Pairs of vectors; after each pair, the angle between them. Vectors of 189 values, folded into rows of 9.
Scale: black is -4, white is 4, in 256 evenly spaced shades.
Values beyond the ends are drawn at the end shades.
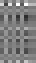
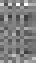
nearly parallel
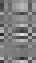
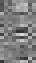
nearly parallel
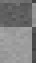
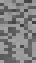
orthogonal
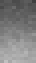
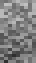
partly opposed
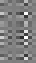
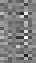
nearly parallel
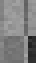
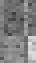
nearly opposite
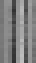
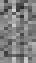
partly opposed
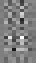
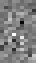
partly aligned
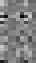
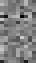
nearly parallel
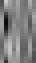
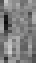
nearly parallel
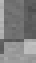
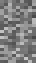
orthogonal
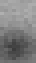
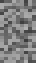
orthogonal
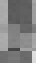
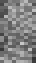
partly opposed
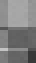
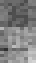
nearly opposite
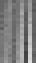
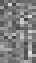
partly aligned
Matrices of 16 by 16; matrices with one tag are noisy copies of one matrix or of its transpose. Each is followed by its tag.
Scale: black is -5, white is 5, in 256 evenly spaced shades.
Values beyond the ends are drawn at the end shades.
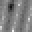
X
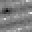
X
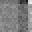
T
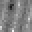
X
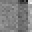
T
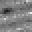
X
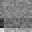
T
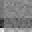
T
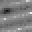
X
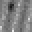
X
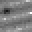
X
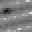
X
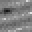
X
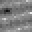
X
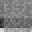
T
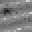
X
